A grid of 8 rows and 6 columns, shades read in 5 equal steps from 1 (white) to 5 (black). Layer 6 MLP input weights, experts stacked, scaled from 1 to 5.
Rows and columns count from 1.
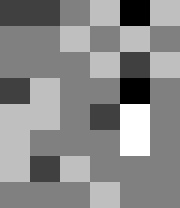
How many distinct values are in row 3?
3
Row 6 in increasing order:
1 2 3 3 3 3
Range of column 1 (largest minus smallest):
2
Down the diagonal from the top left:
4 3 3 3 1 3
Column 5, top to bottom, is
5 2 4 5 1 1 3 3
